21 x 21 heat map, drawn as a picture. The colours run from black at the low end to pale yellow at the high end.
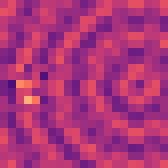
Rings spread out from the middle right. An odd patch, rougher than its surroundings, sits in the middle left. No single row or column stands out from its neighbours. Values change most from cell to cell in the middle left.
